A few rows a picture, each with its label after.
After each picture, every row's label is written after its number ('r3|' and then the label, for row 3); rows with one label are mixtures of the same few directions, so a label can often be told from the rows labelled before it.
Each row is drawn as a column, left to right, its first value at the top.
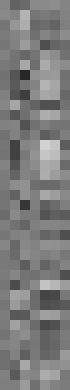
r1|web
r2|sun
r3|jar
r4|sun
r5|sun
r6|sun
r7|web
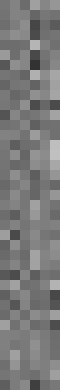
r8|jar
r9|web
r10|sun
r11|sun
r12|sun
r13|sun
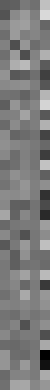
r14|web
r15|sun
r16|jar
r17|sun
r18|web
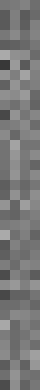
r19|jar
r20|sun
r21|jar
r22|web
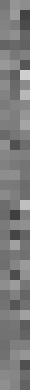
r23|sun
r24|web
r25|jar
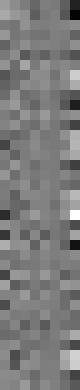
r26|web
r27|web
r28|jar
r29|web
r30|jar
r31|jar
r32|web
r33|web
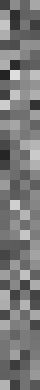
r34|sun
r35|jar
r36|web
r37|sun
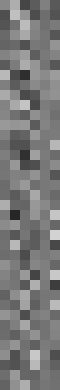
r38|jar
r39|web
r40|sun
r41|web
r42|jar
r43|web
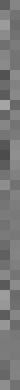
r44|sun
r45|sun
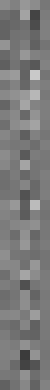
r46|sun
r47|jar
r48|web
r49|jar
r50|sun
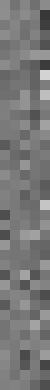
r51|web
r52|sun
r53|web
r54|jar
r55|jar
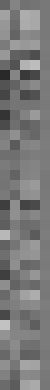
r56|jar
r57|sun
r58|jar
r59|jar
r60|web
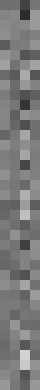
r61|sun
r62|jar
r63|web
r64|jar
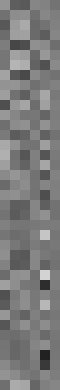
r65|sun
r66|sun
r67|sun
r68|sun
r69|web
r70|sun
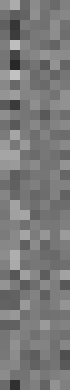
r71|sun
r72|sun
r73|web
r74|web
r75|jar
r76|sun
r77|web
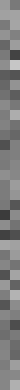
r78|web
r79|jar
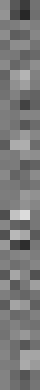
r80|web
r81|web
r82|web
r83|web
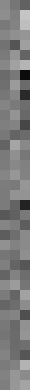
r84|web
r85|sun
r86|jar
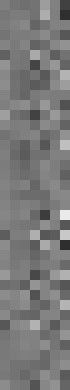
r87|jar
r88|sun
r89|sun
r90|jar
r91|web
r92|jar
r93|web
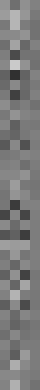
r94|web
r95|jar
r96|web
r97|sun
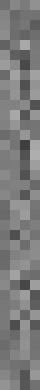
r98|sun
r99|jar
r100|sun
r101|sun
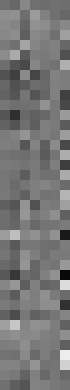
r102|jar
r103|jar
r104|sun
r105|jar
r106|sun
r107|web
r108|web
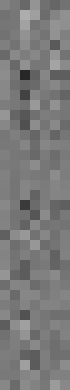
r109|jar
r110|jar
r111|jar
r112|web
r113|web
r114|sun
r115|jar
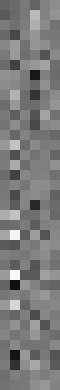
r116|web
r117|web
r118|web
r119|jar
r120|jar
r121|web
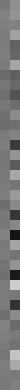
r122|jar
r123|web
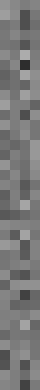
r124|web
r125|web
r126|jar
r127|sun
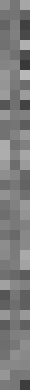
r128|sun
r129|web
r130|sun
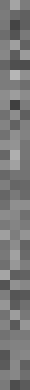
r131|web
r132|sun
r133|jar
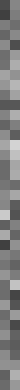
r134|web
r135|sun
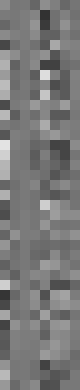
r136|sun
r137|jar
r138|sun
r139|sun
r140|jar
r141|sun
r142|sun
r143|web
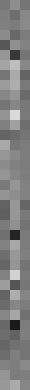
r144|sun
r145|jar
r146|jar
